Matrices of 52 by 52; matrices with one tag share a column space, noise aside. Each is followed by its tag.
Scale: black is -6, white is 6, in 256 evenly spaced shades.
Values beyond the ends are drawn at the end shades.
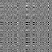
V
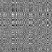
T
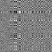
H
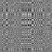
T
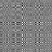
V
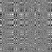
T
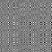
V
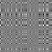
T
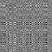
V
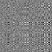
V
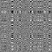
H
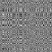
T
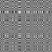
H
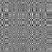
T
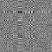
H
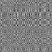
T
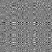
V
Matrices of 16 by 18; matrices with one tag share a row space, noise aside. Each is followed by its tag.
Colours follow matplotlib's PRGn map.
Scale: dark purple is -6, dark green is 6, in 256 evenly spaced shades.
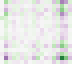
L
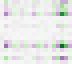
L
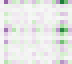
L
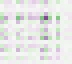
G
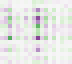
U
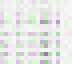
G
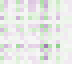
G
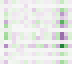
L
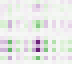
U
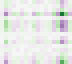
L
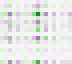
U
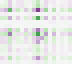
U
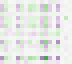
G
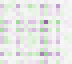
G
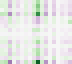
U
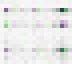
L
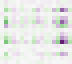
L
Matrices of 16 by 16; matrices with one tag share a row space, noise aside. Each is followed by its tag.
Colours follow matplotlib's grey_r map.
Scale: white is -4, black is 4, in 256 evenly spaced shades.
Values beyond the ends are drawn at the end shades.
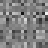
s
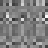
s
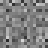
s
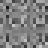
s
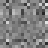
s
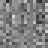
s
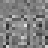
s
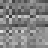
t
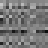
t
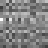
t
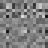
s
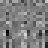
s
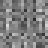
s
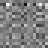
s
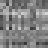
t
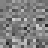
s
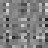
s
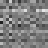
t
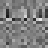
s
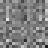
s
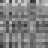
t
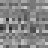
t
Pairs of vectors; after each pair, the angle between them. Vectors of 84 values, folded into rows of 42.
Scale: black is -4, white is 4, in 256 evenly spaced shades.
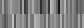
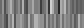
nearly parallel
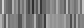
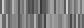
nearly parallel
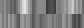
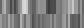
nearly parallel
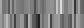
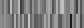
partly aligned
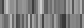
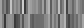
orthogonal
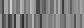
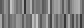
partly aligned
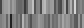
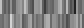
nearly opposite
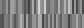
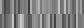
partly aligned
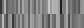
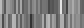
nearly opposite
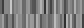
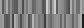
partly aligned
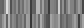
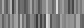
partly opposed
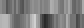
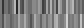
orthogonal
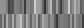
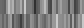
nearly opposite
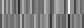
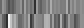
orthogonal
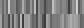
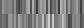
orthogonal
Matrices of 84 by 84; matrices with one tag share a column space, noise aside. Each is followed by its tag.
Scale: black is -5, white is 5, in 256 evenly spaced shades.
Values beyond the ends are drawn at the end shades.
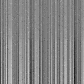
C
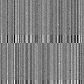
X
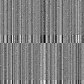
X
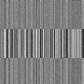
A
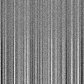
C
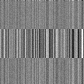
A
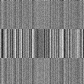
A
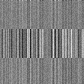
A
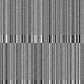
X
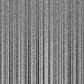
C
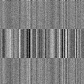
A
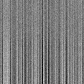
C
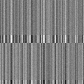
X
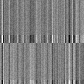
X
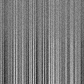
C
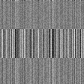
A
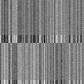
X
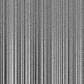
C
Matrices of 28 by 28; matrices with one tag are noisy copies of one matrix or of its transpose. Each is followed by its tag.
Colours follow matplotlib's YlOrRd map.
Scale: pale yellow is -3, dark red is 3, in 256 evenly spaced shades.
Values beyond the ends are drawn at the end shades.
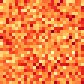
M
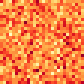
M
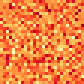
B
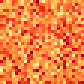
M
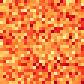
M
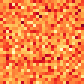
B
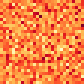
B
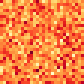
M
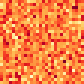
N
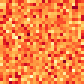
N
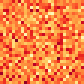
B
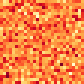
N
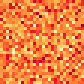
B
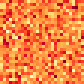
N
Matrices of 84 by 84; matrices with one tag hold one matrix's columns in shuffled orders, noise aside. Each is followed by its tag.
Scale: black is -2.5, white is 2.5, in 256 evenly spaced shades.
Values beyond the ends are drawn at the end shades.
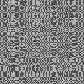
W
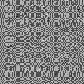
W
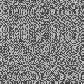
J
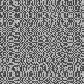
W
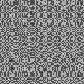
W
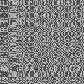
W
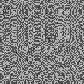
J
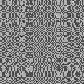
W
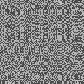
J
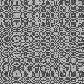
W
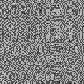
J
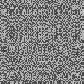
J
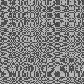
W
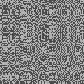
J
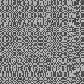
W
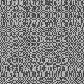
W
